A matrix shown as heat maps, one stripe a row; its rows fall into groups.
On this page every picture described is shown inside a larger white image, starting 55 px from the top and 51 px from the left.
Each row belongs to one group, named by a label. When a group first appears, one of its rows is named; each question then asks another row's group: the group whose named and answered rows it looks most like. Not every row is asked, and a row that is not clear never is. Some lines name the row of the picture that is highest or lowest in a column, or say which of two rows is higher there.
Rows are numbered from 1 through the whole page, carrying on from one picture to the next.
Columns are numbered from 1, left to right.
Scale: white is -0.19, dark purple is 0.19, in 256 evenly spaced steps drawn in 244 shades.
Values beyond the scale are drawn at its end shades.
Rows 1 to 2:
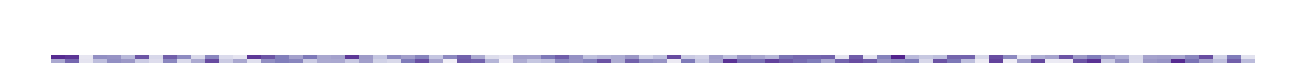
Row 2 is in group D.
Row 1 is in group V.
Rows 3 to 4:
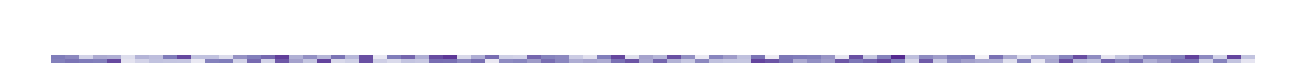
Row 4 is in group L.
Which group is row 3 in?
V
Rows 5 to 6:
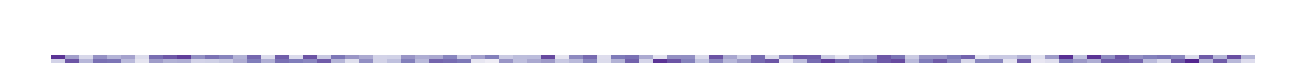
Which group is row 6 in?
L
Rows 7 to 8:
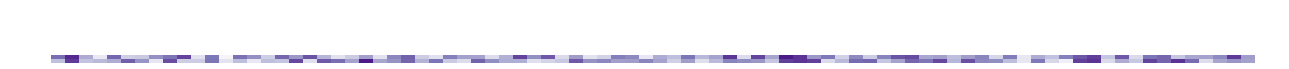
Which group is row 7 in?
V
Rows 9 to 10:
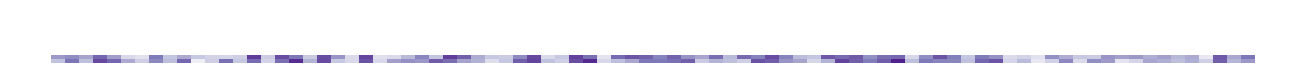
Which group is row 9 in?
L
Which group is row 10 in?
L
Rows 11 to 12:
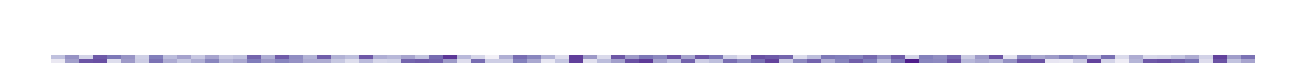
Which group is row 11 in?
L
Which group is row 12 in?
D
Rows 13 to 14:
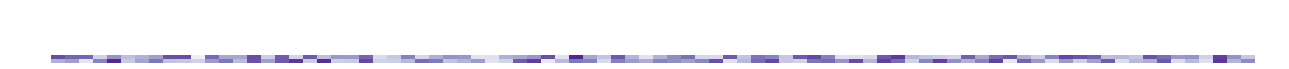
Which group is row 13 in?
V
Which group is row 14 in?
L
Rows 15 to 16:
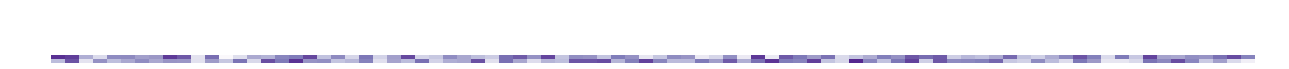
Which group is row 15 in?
V
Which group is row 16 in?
D
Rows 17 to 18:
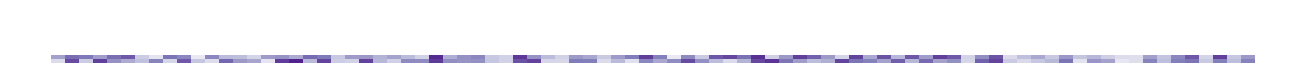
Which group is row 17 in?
D
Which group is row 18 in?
L
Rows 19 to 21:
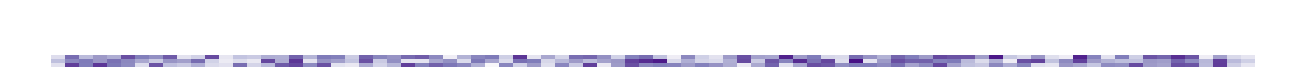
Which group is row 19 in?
D
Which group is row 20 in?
D
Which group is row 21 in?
L
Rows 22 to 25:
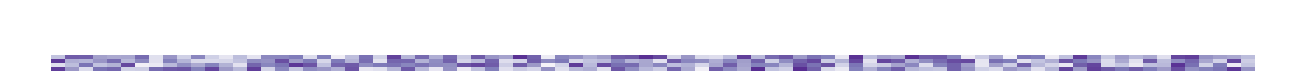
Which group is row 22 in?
D
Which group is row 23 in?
V
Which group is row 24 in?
D
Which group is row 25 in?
V
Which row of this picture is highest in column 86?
25
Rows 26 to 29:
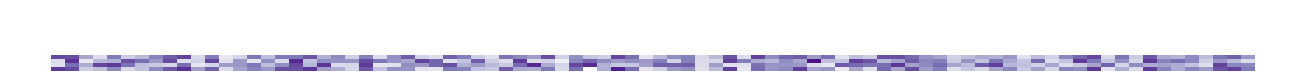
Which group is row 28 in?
L
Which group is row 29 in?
V
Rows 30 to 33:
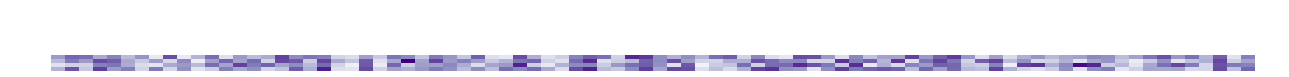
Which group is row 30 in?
D
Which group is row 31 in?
L
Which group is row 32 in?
D
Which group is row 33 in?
L
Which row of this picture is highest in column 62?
30
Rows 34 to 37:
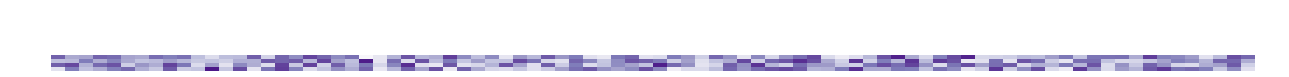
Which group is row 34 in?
V
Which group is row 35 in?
D
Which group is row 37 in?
D
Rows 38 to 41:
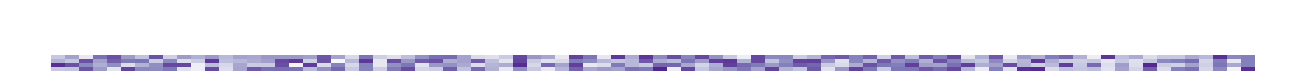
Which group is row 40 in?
V
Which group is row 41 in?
D
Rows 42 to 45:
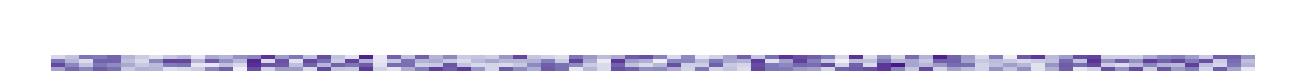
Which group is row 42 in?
D
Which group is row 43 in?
V
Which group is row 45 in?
L
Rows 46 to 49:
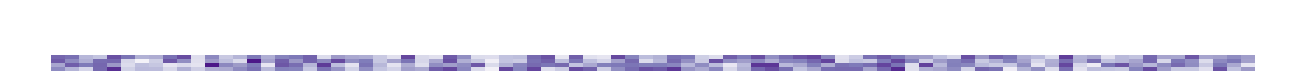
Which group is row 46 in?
V
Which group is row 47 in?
V
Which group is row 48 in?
L
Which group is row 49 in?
L
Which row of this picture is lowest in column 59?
47
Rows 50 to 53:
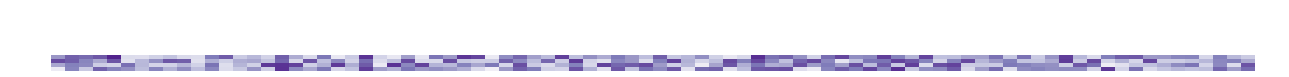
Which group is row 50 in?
L
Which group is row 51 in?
V
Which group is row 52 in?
D
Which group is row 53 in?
L
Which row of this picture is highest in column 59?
53
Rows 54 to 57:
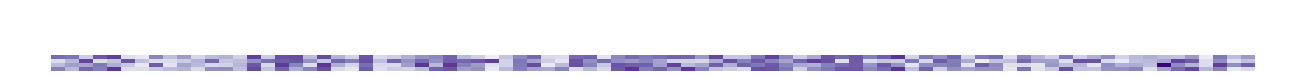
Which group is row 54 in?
L
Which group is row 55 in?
D
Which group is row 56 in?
L
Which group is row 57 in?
L
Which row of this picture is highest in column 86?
56
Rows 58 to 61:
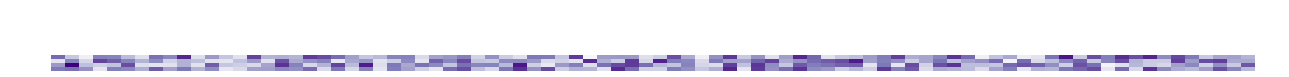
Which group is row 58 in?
V
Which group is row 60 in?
D
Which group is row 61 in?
V
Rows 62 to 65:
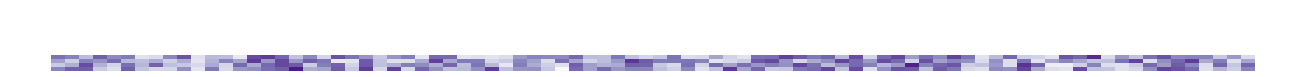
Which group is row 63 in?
L
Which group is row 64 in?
D
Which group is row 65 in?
D
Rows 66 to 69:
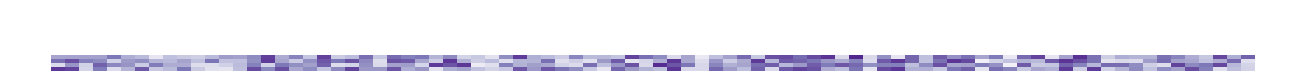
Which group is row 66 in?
D
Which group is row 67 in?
V
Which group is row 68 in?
L
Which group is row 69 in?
V
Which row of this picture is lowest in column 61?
66
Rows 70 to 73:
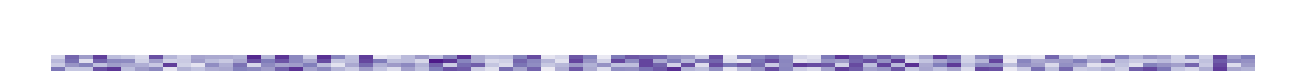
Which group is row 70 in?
L
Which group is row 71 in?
L
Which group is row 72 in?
D
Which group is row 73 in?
L
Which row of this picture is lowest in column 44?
71
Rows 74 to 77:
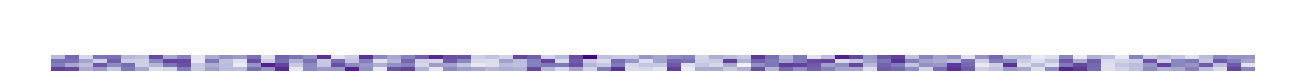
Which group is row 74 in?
L
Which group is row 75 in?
V
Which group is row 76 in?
V
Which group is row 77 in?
V
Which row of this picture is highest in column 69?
76
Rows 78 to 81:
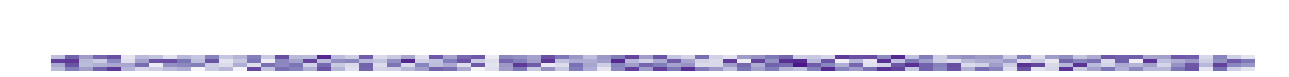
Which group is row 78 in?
L
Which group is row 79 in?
V
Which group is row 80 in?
D
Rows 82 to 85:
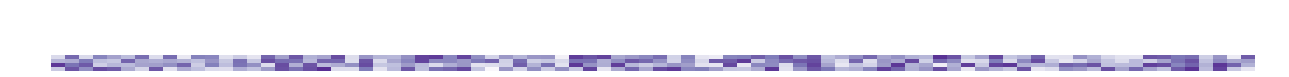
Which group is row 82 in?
D
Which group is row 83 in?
D
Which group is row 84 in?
V
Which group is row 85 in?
L
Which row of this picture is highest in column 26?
85
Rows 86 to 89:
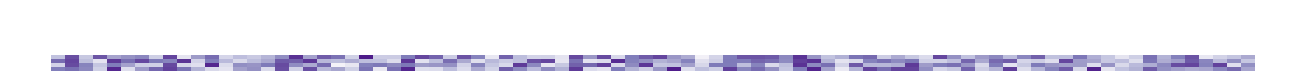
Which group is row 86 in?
D
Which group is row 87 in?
V
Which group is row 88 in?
D
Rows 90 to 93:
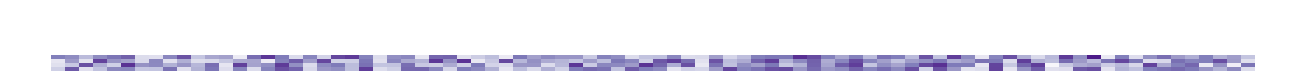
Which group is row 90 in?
V
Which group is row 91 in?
L
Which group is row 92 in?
D
